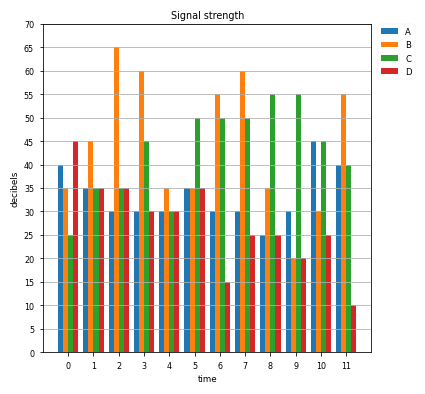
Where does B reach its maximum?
2
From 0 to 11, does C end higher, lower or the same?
higher
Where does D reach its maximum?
0
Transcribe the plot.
Title: Signal strength
x-axis: time, ticks 0 1 2 3 4 5 6 7 8 9 10 11
y-axis: decibels, ticks 0 5 10 15 20 25 30 35 40 45 50 55 60 65 70
Legend: A, B, C, D
Values:
A: 40 35 30 30 30 35 30 30 25 30 45 40
B: 35 45 65 60 35 35 55 60 35 20 30 55
C: 25 35 35 45 30 50 50 50 55 55 45 40
D: 45 35 35 30 30 35 15 25 25 20 25 10
